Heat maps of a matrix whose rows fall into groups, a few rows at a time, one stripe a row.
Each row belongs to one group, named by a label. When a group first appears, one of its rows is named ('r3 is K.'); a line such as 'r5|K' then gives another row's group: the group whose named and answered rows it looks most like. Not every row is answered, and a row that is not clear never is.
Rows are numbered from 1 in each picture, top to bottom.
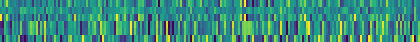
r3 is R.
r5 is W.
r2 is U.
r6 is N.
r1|R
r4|W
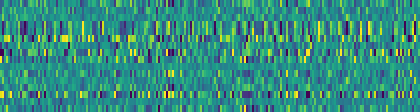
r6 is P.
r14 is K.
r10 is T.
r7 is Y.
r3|U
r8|W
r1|W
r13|W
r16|R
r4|N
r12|U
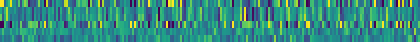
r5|U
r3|R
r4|W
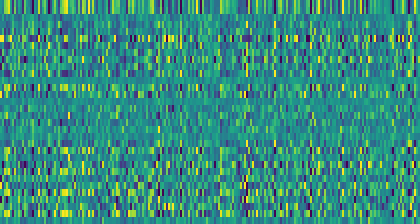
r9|N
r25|P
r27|R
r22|P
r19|Y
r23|R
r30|K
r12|U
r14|R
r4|T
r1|P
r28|P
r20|T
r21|T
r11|T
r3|T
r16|W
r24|N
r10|Y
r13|P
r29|Y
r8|Y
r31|P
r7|T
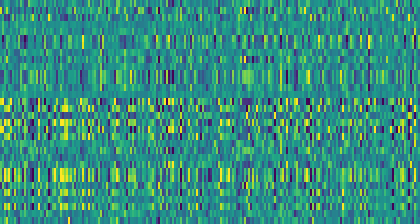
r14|U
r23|T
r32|R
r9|R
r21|U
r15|K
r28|P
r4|U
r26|P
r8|U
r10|U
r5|U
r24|K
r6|N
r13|U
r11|W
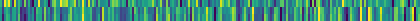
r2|N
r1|P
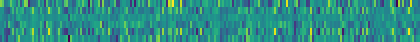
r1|K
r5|T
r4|U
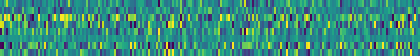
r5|Y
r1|R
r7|W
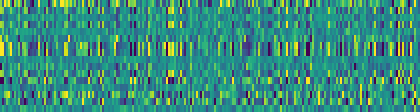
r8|K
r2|K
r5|U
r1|P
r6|R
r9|U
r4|K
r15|N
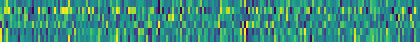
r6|R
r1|R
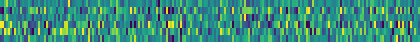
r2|W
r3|R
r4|K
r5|P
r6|W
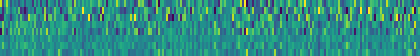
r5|Y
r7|U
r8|T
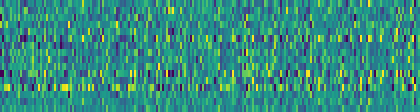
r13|P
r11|W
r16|Y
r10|Y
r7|T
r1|N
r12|N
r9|T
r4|R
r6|N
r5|W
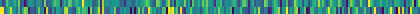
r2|K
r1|N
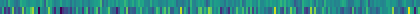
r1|U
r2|T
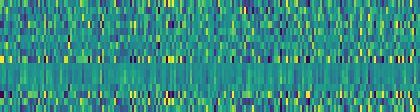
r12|U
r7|R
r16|N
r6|Y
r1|K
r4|W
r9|K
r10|U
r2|R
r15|K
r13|Y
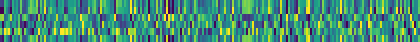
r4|N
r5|P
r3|K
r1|W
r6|W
